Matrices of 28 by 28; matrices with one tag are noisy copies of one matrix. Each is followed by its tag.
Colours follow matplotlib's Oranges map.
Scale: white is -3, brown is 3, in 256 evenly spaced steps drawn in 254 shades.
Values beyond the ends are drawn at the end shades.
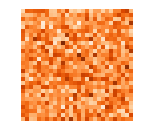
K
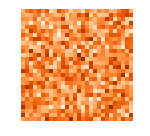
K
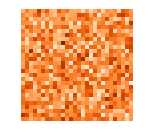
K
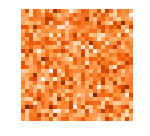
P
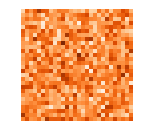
K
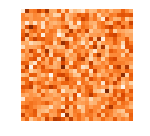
K
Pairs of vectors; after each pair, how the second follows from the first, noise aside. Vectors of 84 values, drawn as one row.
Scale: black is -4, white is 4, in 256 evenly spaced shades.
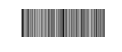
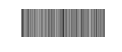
shrunk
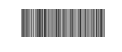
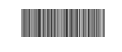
shuffled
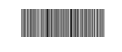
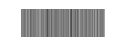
shrunk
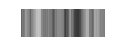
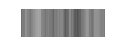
shrunk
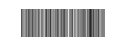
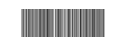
shuffled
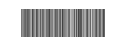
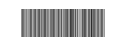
negated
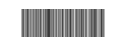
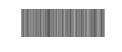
shrunk
